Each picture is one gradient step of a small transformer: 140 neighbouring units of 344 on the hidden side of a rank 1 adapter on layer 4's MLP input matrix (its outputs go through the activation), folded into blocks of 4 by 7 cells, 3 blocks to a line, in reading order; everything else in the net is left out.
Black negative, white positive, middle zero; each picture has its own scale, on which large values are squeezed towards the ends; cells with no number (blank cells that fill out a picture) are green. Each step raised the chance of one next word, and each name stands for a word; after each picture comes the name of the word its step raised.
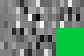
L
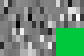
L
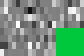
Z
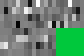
Z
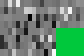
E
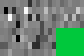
E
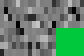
Z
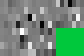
L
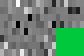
Z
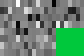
Z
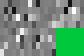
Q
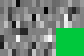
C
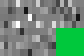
L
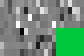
L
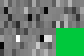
Q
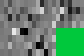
Q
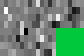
Q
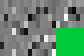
Q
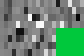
L
